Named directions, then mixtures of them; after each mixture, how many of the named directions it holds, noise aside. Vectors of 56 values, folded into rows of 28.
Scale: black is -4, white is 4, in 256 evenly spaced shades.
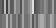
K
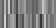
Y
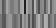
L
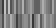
three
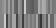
three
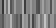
three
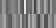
one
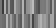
two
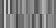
two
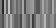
three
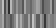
three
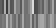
one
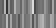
one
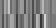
two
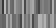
two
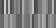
two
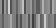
three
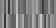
one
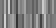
one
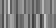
two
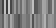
two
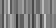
two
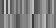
two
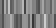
three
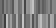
three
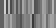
two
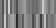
one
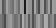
one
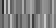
three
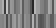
one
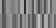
one
